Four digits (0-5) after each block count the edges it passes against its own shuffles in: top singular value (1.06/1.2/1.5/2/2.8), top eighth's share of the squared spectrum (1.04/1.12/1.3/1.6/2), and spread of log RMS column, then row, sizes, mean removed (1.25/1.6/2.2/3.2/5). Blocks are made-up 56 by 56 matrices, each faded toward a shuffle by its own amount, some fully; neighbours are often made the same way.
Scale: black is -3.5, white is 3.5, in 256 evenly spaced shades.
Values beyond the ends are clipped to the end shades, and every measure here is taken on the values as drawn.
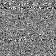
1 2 0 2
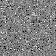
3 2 0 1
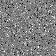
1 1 0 0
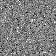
0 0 0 0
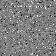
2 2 0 1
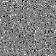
2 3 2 2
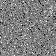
0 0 0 0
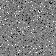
0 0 0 0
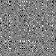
4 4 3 2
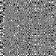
4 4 3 2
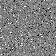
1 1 0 0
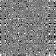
4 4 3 2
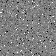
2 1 0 0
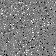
0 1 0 0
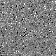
2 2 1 0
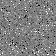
0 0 0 0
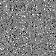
3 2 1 1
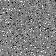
0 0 0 0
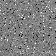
2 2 1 0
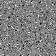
2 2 0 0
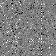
3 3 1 0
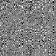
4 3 2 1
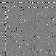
4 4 1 1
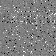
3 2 0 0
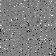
3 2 1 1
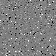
3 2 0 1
